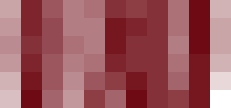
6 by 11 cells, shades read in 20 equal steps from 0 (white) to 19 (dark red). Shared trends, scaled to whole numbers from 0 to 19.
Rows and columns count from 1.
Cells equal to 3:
1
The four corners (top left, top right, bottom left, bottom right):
7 6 5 0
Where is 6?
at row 1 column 11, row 4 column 11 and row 5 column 1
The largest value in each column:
9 19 14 11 15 18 19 16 15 19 7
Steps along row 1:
up down down up up down up down up down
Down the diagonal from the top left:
7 17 14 10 13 12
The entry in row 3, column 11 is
7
